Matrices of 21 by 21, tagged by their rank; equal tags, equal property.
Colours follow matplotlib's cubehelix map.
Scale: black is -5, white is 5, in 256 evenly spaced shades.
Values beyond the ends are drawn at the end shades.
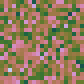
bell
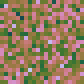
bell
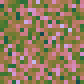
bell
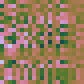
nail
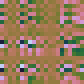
nail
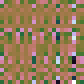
nail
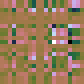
nail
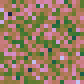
bell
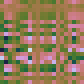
nail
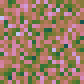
bell
